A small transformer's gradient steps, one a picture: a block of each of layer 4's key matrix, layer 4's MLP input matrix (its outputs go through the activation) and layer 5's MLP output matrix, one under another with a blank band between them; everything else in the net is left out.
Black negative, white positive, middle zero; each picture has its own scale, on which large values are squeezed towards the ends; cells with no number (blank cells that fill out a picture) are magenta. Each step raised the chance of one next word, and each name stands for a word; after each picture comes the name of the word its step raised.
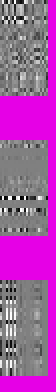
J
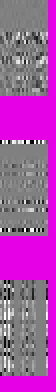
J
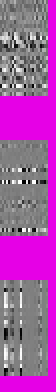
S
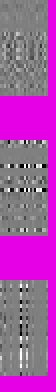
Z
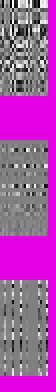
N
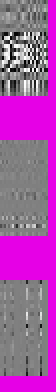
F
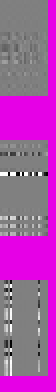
J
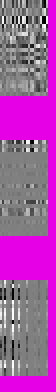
J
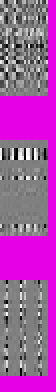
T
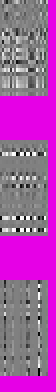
T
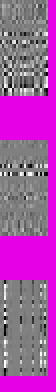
Z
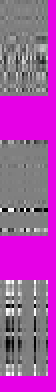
N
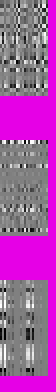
S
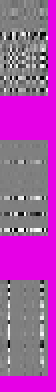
J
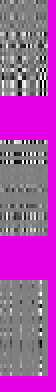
N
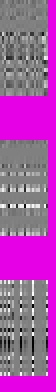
N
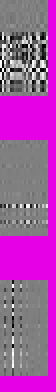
Z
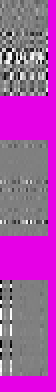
J
